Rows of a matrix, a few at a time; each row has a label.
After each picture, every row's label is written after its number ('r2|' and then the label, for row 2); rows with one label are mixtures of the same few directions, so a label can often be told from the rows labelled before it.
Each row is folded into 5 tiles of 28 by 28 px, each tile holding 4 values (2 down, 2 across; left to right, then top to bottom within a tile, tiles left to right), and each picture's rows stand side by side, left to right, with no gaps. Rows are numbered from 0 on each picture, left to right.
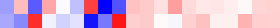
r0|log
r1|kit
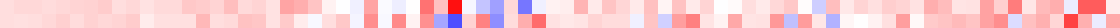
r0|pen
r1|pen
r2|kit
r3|kit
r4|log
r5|log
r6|pen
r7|log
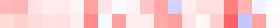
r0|kit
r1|kit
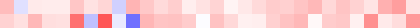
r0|log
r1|pen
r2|log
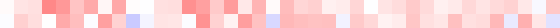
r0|pen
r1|pen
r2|pen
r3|log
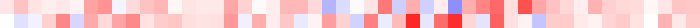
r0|pen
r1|kit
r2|pen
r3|kit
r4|kit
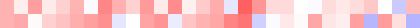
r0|log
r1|log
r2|log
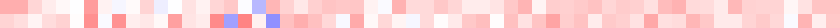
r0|kit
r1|log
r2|pen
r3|pen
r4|log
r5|kit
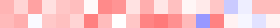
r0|log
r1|pen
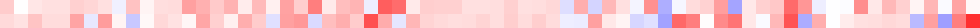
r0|log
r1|pen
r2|log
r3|kit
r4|log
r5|kit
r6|log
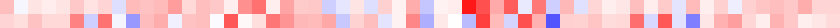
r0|log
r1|log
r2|pen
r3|pen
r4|log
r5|kit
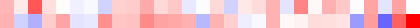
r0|kit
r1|pen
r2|log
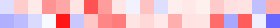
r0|pen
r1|log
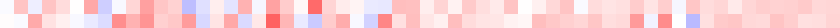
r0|log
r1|pen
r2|kit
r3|log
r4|log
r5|kit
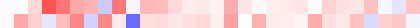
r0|pen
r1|kit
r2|log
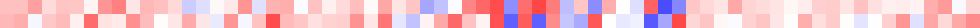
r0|log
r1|pen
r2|log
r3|kit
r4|log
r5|kit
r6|pen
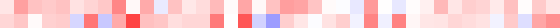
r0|log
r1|log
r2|kit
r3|log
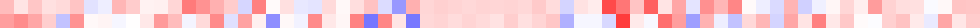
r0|pen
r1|pen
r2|log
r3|log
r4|pen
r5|kit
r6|kit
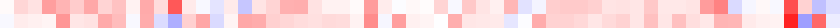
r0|pen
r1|kit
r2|kit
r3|log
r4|kit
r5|kit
